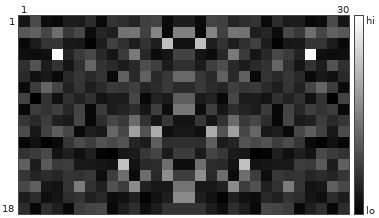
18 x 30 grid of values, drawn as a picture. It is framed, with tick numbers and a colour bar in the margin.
Histogram: skewed, a long tail of high values. Average level on the scale: 20%. Odd rows or columns: none. Slope: none. Seam: none. Mirror symmetry: left to right. Grain: fine.
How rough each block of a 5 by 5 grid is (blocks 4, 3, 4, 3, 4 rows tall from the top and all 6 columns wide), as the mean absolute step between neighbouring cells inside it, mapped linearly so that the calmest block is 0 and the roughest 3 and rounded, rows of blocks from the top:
11311 / 00000 / 00100 / 01110 / 01110
